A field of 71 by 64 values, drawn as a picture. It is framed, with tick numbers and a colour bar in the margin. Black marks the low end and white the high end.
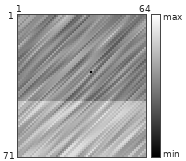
Grain: diagonal, up to the right. Lone odd cells: 1, lower than its neighbours. Seam: horizontal, 60% of the way down, the bottom part higher.
